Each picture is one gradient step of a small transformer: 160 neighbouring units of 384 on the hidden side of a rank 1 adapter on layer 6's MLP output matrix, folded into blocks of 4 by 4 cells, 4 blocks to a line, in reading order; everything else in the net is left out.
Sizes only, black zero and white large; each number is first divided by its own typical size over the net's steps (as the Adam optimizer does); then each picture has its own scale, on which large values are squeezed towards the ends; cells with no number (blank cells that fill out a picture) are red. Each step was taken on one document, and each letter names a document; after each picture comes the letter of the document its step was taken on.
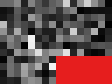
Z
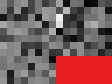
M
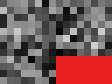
Z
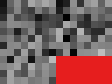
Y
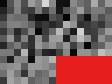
Y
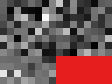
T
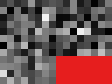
T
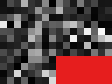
T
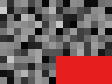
M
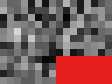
Z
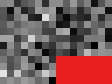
T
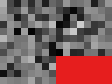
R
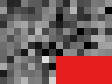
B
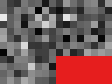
B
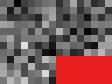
B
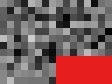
T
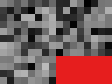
M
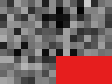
Z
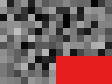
R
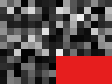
R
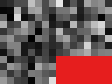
B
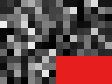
B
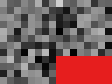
R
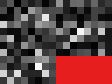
T
